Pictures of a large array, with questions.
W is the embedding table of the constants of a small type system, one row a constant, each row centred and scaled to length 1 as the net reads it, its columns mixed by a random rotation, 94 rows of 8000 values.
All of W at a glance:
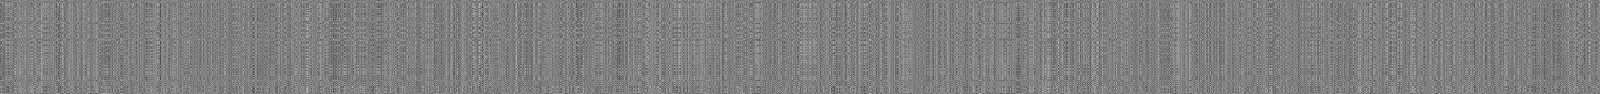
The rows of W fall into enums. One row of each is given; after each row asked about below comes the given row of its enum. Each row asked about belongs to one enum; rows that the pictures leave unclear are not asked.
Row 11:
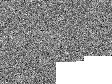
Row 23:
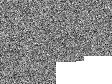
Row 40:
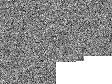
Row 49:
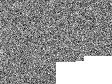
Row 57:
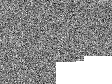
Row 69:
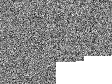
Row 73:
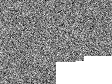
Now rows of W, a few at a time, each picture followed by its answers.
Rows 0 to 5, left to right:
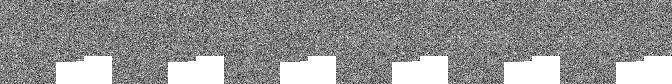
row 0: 57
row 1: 69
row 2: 23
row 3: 11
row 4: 11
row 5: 11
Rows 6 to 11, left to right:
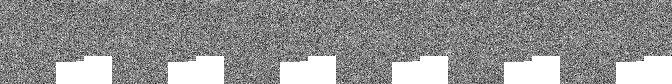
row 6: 57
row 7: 57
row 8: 69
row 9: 11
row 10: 49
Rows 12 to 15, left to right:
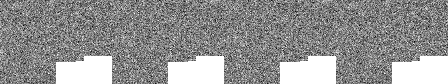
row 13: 57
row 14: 57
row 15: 49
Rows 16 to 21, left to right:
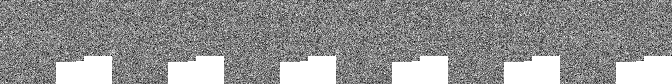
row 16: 11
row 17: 49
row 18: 69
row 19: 49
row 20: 69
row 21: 11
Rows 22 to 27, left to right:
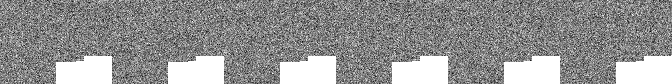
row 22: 57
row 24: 49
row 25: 57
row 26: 73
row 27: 69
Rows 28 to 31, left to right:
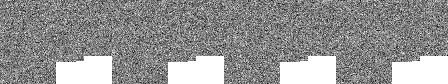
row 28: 40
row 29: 49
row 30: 57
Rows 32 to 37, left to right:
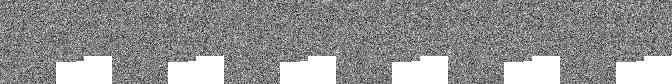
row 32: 40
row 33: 69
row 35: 49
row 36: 49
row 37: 69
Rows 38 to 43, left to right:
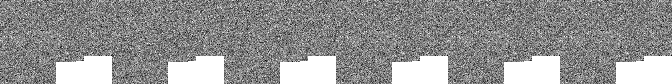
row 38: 11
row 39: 23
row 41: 11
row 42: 11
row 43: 11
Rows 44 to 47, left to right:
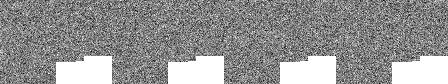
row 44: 49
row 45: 40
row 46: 11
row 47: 57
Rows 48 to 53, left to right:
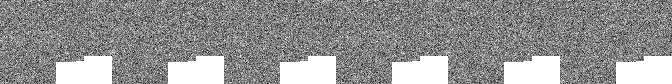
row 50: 57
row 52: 73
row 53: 40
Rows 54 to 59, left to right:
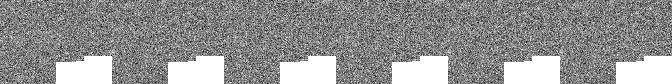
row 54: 11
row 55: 49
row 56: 57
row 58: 49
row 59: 49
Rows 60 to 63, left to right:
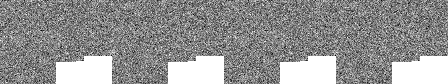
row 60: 11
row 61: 49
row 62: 11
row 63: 73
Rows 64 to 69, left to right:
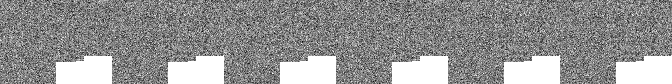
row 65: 69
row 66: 49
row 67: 57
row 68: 69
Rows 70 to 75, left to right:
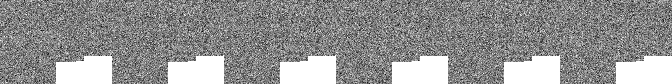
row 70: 11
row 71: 69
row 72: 69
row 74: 69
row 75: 57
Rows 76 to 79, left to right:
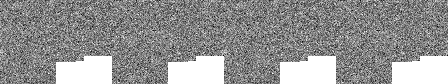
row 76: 49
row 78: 49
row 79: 11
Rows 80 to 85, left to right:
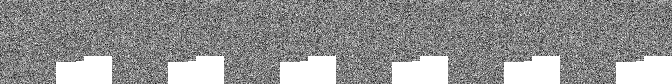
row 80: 23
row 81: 57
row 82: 69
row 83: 57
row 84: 69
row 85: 57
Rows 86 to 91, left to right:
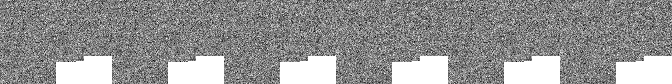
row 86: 40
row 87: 40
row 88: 69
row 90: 40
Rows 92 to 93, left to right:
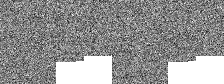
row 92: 69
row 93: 23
